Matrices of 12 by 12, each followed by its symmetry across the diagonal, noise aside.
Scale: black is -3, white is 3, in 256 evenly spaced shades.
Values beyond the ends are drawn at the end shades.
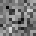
symmetric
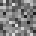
antisymmetric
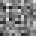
antisymmetric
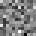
neither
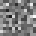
neither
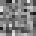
antisymmetric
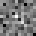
symmetric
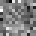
antisymmetric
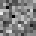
neither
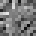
symmetric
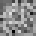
symmetric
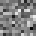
neither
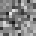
symmetric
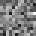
neither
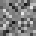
antisymmetric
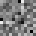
symmetric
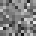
antisymmetric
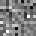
antisymmetric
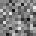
antisymmetric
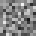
symmetric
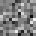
antisymmetric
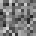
neither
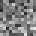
neither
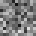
neither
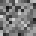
symmetric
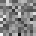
neither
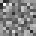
symmetric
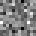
antisymmetric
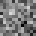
symmetric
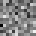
neither
